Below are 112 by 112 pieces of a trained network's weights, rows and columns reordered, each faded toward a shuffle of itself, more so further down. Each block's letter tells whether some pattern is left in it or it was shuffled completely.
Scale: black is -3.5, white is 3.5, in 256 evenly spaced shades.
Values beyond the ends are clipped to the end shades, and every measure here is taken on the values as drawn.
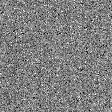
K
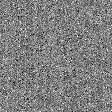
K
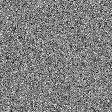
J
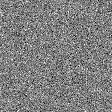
J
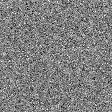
J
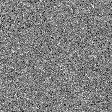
J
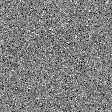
J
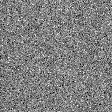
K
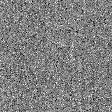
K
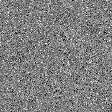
K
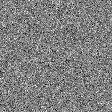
J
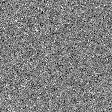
J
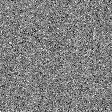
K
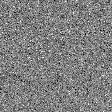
K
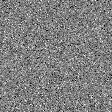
K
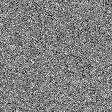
K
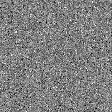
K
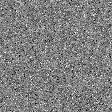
K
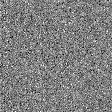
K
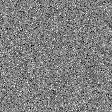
J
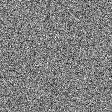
J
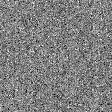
K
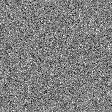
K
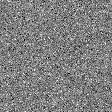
J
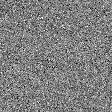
J
